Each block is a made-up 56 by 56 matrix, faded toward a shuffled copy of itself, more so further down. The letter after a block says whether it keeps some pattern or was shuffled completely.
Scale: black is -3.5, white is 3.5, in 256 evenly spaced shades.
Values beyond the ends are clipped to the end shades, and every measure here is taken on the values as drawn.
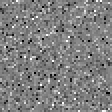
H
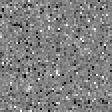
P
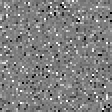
H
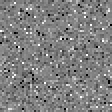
H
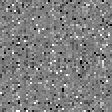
P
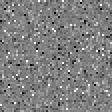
H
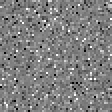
H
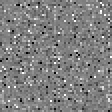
P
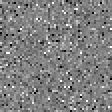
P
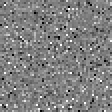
H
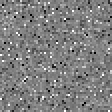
H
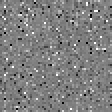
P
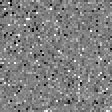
H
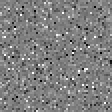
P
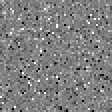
H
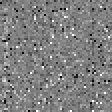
P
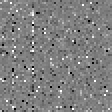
P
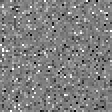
P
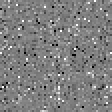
P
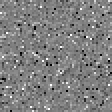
H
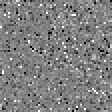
H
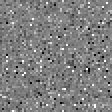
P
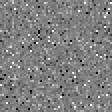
H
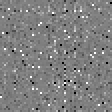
P
